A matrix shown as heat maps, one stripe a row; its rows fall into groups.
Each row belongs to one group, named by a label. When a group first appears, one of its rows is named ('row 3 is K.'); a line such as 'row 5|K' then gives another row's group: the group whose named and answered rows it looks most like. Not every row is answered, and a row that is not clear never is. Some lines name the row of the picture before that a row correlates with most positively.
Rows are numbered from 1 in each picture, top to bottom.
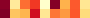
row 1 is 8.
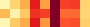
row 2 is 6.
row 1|6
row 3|6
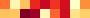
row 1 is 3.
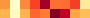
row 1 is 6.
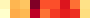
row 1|6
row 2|6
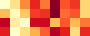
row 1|6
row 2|6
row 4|3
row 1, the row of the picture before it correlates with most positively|2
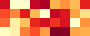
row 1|3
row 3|3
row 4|6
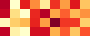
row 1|8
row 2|3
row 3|6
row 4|3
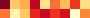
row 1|8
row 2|3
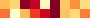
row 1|8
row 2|3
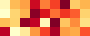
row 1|6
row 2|6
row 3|8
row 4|3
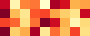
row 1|8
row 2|3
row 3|3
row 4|8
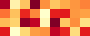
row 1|3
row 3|8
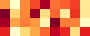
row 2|8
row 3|8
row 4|3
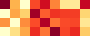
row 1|3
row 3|6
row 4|6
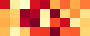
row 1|3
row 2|8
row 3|8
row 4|6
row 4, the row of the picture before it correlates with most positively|4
